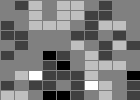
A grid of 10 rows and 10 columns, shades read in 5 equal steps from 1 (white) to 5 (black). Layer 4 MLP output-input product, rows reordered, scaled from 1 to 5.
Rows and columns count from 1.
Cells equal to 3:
42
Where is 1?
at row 8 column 3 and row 9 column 7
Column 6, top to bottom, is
2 2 3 4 2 3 3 4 4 4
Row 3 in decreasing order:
4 4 3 3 3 2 2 2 2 2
